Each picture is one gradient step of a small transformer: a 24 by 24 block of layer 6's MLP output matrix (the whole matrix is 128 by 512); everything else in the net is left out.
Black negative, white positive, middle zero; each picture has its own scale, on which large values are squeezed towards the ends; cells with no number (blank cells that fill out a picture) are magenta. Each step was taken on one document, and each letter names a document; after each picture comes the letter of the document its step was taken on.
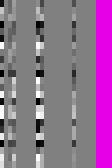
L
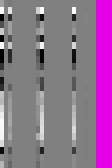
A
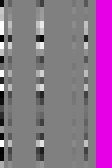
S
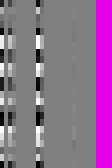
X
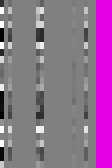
S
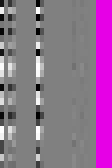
X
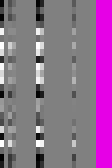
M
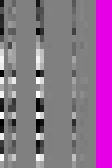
L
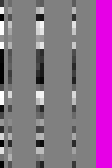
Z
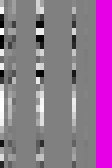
L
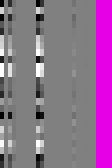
X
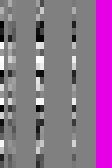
L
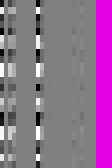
X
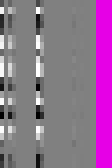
X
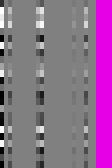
S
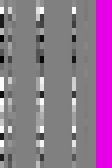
A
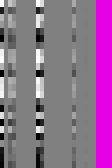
L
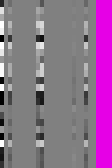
S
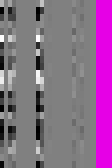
L
